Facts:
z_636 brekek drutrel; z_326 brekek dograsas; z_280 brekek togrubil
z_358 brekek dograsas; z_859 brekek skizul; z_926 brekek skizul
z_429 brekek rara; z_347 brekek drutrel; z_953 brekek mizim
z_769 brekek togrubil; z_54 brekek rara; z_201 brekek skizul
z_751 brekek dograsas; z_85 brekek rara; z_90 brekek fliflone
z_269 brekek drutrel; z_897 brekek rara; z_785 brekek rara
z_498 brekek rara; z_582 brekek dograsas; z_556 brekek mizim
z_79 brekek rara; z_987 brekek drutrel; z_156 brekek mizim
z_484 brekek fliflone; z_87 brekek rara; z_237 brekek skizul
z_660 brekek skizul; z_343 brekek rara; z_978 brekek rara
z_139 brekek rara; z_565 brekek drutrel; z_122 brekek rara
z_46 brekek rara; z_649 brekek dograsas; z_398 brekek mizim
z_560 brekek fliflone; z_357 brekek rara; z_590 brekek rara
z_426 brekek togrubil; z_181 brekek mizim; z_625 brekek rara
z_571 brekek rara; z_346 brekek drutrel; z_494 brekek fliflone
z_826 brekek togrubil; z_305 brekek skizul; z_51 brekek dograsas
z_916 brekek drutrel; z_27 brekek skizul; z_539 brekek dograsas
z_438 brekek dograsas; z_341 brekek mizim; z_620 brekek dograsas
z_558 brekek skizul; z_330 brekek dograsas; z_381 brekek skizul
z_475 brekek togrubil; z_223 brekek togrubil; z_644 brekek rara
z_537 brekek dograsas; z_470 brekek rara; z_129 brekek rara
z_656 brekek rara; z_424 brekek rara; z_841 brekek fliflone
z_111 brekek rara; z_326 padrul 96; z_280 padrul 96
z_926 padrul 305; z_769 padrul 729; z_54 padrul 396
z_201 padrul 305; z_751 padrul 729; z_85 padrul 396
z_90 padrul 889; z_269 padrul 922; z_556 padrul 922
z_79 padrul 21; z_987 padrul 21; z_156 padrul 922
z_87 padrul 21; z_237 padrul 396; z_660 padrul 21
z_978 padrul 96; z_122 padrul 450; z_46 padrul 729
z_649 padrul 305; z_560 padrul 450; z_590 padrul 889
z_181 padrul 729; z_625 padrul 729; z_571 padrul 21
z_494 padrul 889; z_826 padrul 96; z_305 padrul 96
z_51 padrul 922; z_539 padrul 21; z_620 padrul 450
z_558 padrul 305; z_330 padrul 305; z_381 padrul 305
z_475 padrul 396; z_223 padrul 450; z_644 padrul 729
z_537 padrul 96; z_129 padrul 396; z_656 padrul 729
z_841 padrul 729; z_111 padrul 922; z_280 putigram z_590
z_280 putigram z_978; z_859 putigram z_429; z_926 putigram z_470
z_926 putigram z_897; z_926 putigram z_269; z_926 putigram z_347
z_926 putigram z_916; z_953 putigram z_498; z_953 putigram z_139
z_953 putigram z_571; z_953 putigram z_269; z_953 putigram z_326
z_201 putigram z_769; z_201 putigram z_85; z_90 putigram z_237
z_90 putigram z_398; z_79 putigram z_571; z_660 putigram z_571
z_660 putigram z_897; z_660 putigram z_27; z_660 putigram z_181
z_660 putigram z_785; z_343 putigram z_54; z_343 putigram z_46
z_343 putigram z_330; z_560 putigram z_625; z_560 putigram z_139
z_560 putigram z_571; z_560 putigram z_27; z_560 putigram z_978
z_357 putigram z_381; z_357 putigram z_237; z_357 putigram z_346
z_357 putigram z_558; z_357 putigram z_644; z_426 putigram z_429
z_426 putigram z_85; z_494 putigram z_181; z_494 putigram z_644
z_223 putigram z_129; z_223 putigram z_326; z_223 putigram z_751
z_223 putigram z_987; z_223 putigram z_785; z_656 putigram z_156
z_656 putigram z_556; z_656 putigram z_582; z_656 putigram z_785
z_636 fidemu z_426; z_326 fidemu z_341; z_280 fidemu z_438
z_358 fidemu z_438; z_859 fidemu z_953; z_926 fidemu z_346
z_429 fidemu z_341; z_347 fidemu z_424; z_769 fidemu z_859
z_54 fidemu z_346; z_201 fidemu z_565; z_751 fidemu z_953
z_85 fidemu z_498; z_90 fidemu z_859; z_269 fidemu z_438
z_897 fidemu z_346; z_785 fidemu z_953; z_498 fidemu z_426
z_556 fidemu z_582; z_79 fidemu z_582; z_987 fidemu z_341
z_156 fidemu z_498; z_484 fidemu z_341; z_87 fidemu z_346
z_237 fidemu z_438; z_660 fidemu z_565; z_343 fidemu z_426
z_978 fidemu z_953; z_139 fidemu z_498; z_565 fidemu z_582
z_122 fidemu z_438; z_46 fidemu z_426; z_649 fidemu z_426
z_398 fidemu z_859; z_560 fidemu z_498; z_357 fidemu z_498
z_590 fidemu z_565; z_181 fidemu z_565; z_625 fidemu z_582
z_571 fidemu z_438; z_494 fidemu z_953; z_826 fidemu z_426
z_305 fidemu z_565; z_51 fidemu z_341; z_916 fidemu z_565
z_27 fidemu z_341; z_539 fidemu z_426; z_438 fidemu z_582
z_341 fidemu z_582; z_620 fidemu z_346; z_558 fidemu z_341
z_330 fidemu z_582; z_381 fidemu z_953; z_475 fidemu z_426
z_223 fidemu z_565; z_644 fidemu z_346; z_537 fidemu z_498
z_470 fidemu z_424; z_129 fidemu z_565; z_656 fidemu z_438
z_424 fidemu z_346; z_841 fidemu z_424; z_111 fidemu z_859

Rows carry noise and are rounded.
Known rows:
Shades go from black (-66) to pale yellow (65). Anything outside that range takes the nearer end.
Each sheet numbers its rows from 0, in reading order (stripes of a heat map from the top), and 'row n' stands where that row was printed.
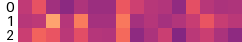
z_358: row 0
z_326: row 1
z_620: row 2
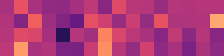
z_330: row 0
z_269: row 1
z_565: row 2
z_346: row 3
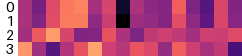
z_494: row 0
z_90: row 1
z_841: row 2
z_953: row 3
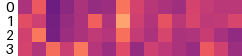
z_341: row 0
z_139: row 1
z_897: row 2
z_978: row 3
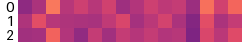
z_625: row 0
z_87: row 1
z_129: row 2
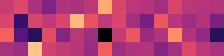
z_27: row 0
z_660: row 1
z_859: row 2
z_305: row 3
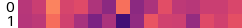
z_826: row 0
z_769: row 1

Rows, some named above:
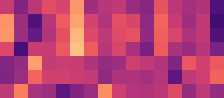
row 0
z_223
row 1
z_953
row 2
z_953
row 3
z_660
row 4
z_590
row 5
z_181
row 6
z_484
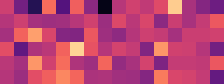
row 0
z_426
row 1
z_649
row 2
z_841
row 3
z_79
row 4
z_537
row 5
z_280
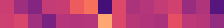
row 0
z_926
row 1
z_27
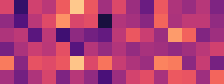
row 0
z_660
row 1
z_656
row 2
z_429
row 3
z_237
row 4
z_560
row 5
z_85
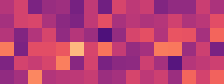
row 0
z_381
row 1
z_987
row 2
z_85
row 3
z_560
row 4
z_644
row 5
z_625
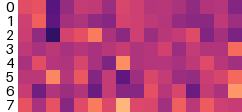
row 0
z_785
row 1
z_398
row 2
z_343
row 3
z_539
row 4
z_122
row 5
z_751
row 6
z_111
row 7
z_571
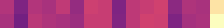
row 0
z_156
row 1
z_156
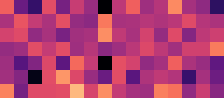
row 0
z_859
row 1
z_122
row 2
z_636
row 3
z_46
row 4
z_201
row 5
z_357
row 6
z_560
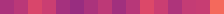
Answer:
z_475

